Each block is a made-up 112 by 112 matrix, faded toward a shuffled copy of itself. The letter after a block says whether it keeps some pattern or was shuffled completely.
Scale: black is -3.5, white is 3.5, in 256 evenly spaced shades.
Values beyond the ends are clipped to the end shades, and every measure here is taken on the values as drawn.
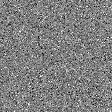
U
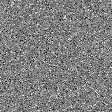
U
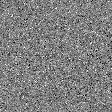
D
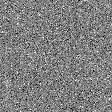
D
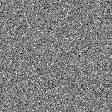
U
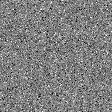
D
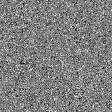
U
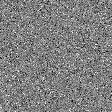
D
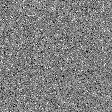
D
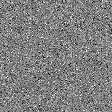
U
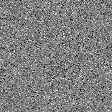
U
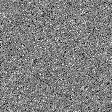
D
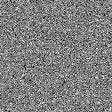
U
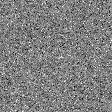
D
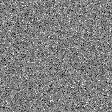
U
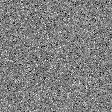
D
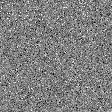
D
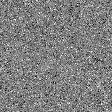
U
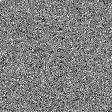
U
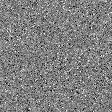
D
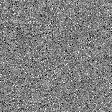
U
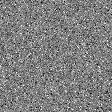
D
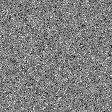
D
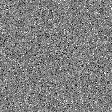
U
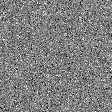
U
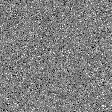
U
